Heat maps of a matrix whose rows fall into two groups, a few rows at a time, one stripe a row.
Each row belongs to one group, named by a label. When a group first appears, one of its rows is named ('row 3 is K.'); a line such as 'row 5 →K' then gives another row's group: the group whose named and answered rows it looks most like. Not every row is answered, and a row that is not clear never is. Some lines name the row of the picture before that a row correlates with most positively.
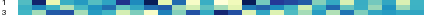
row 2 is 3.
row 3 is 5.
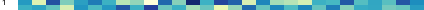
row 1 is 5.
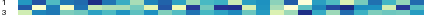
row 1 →3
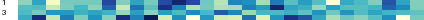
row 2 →3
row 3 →5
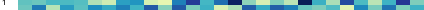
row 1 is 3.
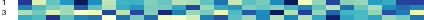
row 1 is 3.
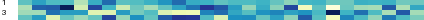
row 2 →5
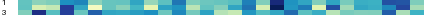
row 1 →3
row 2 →3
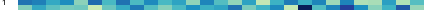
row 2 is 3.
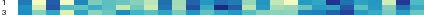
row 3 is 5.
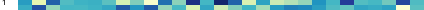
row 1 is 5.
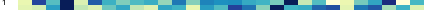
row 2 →3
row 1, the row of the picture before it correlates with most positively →2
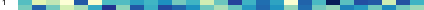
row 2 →3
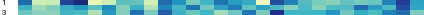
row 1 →3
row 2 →5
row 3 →3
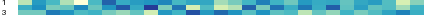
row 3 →5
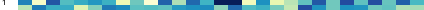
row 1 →5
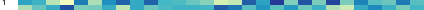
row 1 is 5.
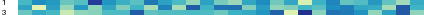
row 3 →3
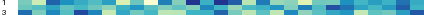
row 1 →5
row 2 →3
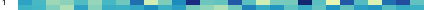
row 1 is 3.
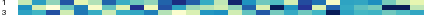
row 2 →3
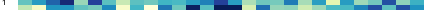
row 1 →5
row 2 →5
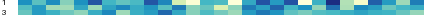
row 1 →3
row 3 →3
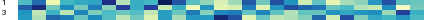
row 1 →3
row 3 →5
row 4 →5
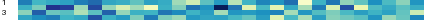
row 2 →5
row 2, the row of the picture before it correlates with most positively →4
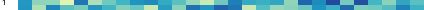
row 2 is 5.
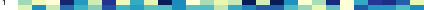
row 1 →3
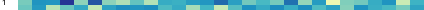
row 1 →5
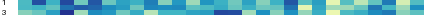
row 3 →5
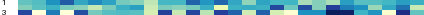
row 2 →3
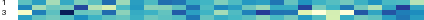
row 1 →3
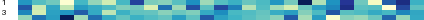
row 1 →3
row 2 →5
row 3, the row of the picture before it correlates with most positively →2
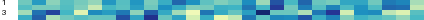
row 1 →3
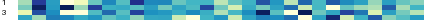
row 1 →3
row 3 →3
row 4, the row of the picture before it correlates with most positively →3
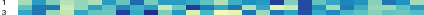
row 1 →3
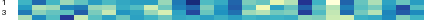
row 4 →5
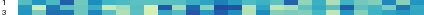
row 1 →5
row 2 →5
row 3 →5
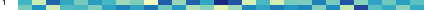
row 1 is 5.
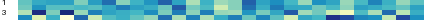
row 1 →3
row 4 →5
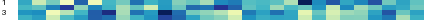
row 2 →5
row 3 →3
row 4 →3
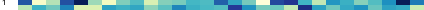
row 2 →3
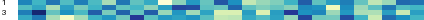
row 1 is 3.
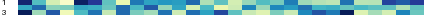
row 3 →5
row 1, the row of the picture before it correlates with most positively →4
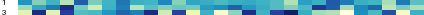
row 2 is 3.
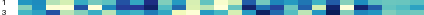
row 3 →3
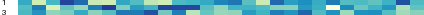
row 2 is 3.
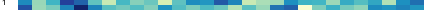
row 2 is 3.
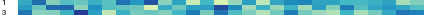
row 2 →5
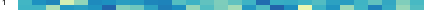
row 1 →3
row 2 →3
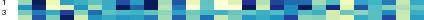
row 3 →5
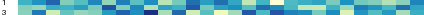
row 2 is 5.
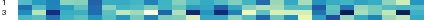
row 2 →5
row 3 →5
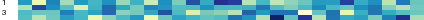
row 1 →5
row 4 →3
